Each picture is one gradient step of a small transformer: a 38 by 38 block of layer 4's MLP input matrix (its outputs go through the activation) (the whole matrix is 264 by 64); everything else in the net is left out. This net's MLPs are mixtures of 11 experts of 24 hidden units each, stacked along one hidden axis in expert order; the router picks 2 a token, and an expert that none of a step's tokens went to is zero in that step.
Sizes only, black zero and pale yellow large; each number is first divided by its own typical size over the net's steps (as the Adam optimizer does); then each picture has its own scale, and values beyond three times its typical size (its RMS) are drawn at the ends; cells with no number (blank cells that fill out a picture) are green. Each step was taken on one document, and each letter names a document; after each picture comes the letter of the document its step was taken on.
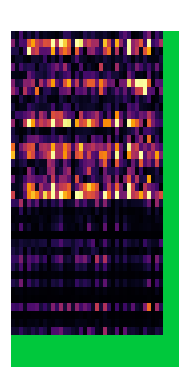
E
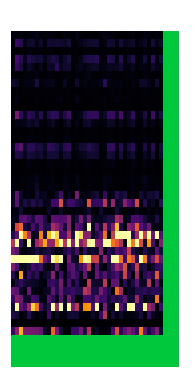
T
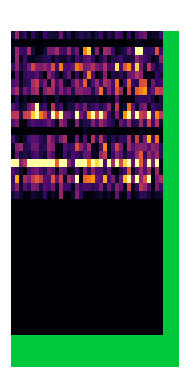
E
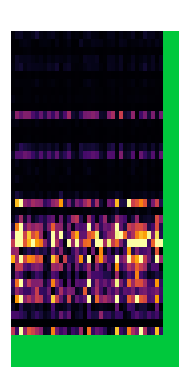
T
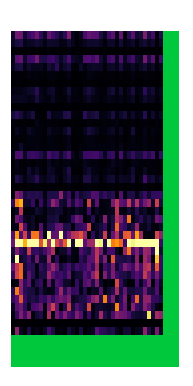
T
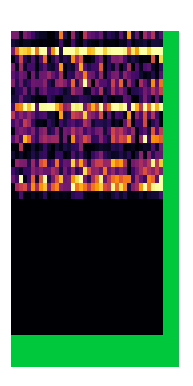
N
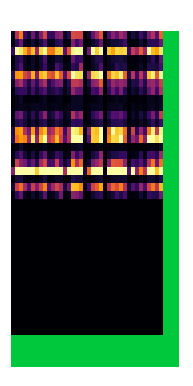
N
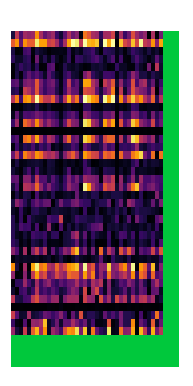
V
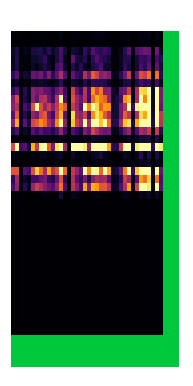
N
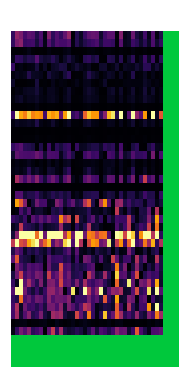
T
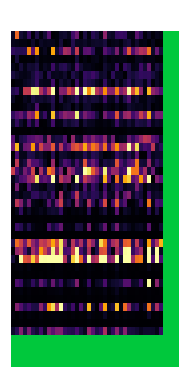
E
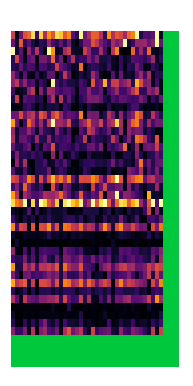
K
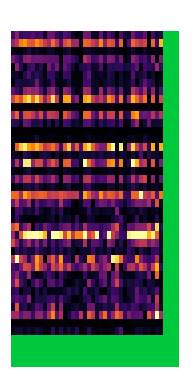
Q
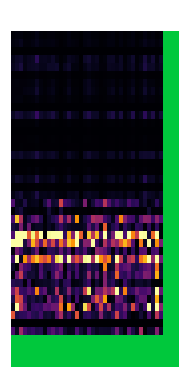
T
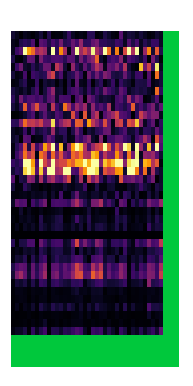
E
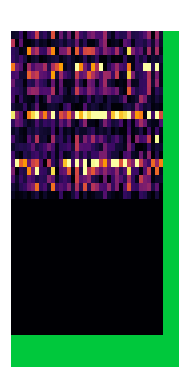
E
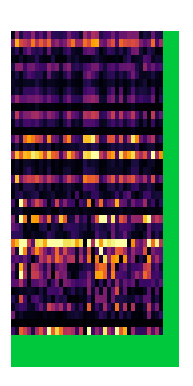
V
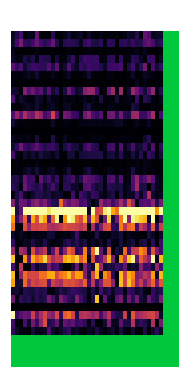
V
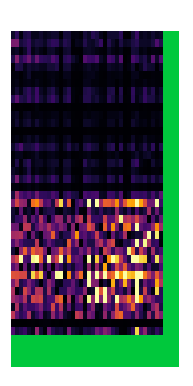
Q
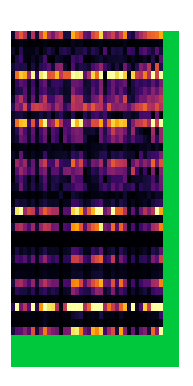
N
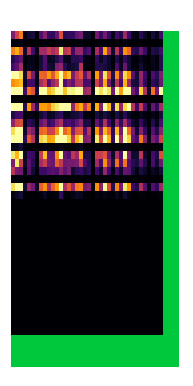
N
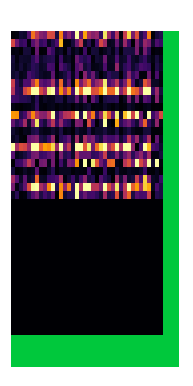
E
